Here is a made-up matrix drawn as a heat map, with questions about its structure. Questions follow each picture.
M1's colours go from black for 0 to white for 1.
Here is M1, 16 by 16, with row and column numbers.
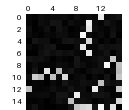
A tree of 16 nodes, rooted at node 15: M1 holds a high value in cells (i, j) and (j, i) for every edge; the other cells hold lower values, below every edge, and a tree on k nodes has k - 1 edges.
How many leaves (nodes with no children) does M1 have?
10
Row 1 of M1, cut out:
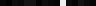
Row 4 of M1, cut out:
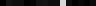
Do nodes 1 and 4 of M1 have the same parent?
yes
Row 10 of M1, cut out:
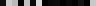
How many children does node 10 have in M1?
4
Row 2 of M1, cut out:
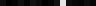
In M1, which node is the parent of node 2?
10
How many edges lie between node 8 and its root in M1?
1
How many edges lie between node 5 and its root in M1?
2
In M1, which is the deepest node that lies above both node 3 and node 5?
9
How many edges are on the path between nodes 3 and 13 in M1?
4
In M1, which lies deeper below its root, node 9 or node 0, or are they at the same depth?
node 0
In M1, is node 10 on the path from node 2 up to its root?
yes
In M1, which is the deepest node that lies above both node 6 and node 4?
10
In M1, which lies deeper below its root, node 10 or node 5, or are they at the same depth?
node 5
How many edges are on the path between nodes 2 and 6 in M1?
2
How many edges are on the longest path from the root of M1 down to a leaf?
2
